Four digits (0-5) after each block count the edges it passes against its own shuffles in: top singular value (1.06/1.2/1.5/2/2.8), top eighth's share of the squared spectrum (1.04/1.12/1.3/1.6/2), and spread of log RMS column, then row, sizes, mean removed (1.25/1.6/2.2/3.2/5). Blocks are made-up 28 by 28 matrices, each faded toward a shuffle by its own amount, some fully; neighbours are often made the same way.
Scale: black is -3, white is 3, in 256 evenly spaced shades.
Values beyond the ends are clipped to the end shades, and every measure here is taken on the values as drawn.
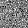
2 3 0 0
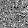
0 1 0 0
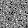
0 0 0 0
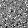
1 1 0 0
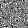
1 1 0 0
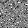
0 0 0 0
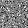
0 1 0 0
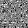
2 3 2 0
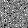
2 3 1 0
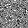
1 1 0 0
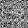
3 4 2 1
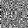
3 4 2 1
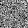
0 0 0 0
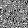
2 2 0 1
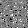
3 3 0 1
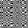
4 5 3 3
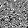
2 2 0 0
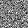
2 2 0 0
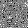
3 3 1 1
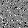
1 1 0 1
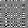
4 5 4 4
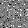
2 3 1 1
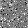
2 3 0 1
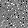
0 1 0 0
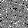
2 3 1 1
